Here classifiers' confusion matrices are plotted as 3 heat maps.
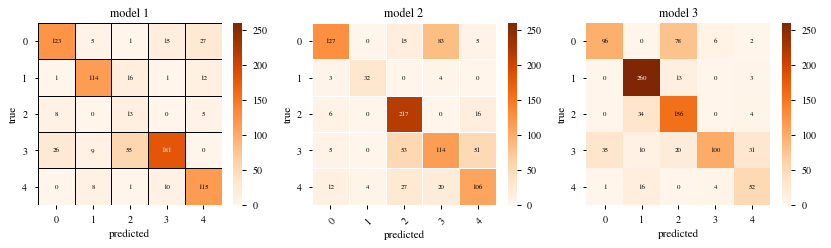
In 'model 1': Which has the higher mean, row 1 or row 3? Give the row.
3
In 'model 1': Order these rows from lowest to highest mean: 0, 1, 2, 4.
2, 4, 1, 0
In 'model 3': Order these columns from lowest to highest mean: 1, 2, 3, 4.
4, 3, 2, 1
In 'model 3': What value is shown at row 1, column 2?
13
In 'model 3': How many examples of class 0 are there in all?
182
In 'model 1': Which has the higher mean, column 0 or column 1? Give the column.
0
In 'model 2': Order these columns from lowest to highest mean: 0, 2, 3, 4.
0, 4, 3, 2
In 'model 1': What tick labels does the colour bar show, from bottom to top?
0, 50, 100, 150, 200, 250
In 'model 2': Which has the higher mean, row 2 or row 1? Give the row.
2
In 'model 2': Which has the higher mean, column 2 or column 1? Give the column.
2
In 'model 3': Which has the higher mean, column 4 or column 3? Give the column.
3
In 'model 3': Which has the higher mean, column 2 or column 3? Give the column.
2
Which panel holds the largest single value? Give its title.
model 3
